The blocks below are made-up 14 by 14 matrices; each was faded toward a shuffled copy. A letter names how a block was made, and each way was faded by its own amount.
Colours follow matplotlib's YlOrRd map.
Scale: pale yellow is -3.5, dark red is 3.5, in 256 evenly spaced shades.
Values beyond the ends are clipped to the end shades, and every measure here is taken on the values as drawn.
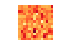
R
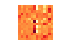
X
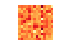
R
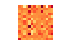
X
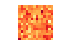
R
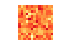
R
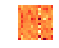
X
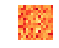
R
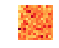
R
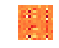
X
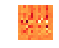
X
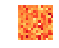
R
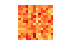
R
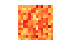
R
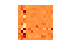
X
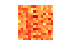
R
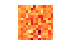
R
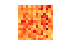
R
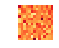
R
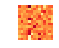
R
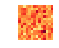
R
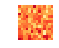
R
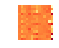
X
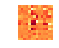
X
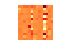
X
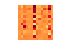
X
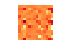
X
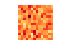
R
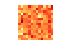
R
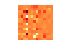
X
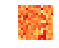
R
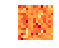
R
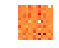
X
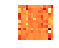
X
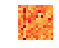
R
